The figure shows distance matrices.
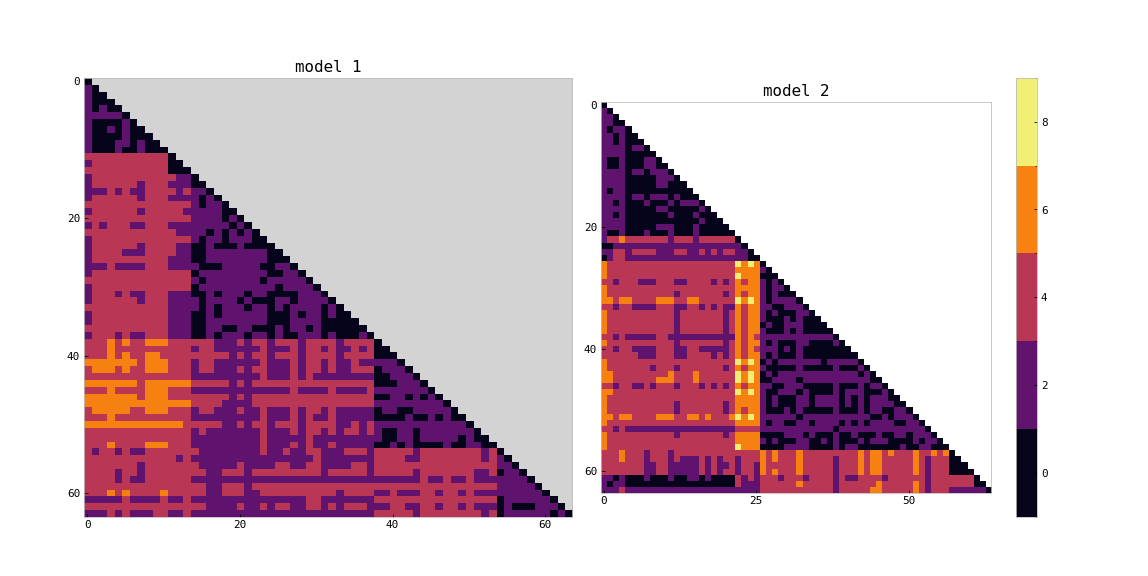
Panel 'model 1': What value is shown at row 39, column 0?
4
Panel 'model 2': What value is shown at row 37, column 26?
2
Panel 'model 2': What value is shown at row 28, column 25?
6
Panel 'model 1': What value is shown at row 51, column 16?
2
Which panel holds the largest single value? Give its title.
model 2
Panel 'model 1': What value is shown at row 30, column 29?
2
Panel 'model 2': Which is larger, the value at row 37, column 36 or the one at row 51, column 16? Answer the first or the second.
the second
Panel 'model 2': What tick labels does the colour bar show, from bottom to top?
0, 2, 4, 6, 8
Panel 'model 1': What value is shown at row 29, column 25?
2
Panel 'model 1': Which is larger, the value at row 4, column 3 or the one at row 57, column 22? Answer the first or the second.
the second
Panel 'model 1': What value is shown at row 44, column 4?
6
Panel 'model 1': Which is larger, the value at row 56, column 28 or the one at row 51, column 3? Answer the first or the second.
the second
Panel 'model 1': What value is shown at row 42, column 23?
4
